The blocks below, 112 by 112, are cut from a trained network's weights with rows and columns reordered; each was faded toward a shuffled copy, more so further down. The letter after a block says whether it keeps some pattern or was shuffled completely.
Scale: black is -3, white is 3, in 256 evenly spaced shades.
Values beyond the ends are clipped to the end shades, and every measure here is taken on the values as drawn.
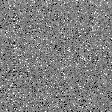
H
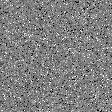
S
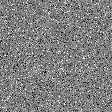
S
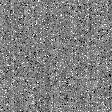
H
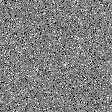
S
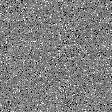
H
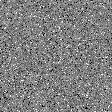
S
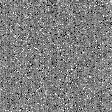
H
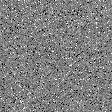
S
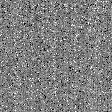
H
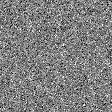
S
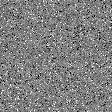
S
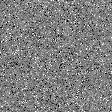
S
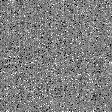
H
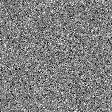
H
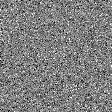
H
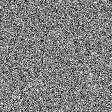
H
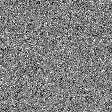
S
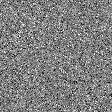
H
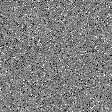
S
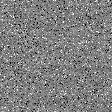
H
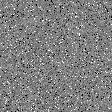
S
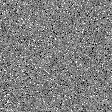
S
